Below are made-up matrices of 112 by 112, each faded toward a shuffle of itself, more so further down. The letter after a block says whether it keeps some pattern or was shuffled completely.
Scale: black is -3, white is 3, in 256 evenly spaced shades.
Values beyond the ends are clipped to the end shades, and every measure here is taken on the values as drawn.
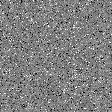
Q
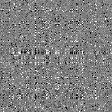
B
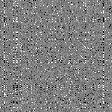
B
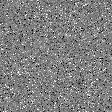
Q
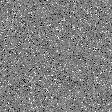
Q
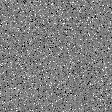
Q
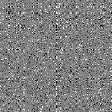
B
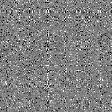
B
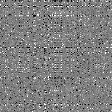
B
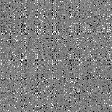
B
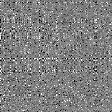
B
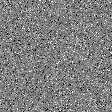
Q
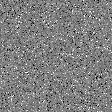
Q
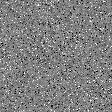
Q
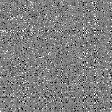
B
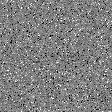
Q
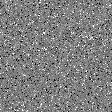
Q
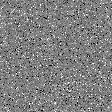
Q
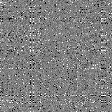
B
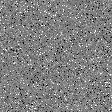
Q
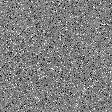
Q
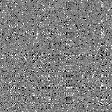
B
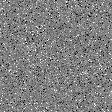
Q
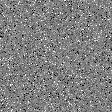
Q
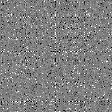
B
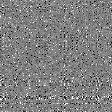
B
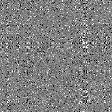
B
